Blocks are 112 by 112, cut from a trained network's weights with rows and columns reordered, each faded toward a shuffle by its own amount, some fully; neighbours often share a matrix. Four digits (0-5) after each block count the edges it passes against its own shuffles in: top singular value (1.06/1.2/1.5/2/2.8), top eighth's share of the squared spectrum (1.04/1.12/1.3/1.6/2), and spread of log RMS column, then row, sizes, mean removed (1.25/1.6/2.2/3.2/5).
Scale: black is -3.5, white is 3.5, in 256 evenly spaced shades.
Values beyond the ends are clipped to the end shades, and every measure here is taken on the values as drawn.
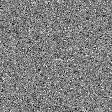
0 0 0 0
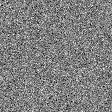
0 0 0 0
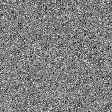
2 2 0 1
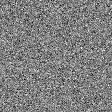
0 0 0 0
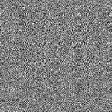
4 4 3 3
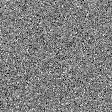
0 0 0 0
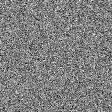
0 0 0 0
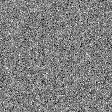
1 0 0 0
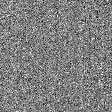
1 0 0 0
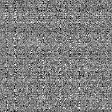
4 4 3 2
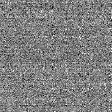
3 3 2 1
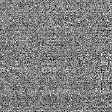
3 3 3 2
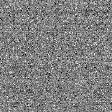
2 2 2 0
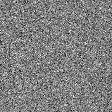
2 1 0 0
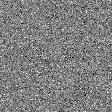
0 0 1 0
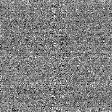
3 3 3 1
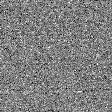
1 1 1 0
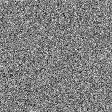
2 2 0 0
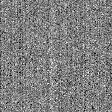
3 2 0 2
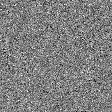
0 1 0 0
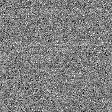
1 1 1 0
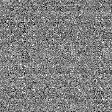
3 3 3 1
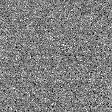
1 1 1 0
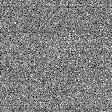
2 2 1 0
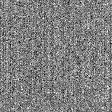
3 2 0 1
